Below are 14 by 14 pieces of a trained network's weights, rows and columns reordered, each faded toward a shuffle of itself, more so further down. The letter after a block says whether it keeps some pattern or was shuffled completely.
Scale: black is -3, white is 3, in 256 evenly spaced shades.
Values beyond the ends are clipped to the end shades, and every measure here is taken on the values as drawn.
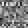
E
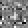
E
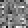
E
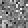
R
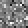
R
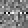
E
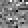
E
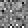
E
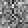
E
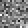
R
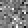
R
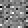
E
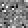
R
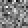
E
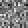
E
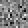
E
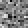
E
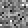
R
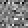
E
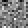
E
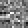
E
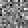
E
